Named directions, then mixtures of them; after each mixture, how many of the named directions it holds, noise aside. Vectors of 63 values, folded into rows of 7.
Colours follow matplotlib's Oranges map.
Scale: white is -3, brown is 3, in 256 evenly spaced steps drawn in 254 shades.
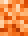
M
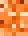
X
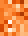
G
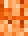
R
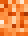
one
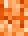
one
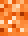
three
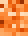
one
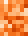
three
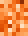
three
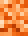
one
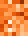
one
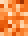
three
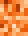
two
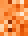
one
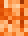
one
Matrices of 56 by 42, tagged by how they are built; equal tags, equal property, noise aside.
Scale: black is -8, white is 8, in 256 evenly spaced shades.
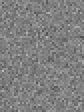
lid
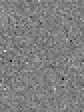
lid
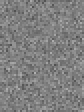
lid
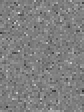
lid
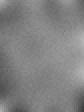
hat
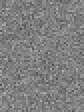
lid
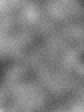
hat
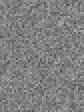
lid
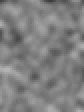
hat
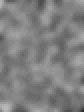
hat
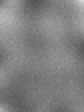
hat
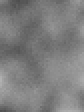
hat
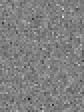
lid
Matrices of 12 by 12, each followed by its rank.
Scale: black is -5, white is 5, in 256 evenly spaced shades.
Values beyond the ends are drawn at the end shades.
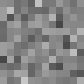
full rank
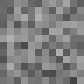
full rank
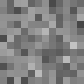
full rank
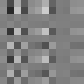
one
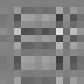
one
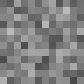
full rank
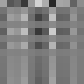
one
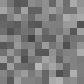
full rank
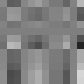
one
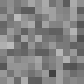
full rank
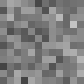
full rank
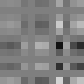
one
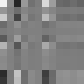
one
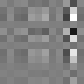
one
